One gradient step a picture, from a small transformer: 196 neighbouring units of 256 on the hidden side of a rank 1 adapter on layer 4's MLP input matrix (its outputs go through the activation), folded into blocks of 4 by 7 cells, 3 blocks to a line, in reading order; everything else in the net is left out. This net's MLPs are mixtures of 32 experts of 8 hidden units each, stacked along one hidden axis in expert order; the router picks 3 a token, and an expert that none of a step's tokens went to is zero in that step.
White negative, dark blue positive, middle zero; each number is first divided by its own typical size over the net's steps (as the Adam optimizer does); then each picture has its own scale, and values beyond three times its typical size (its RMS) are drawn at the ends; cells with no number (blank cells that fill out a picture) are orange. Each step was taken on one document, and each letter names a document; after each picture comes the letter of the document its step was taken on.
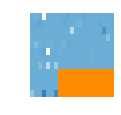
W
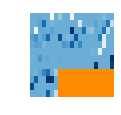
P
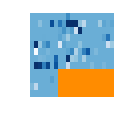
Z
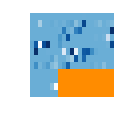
Z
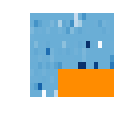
W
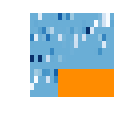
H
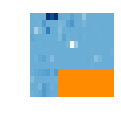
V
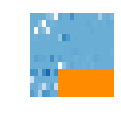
V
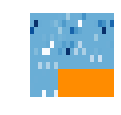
W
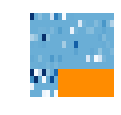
P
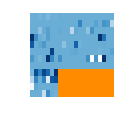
P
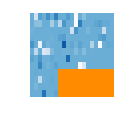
W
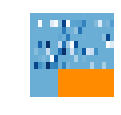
Z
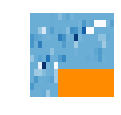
H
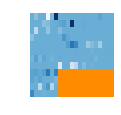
V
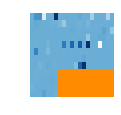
W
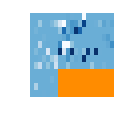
Z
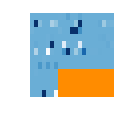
W
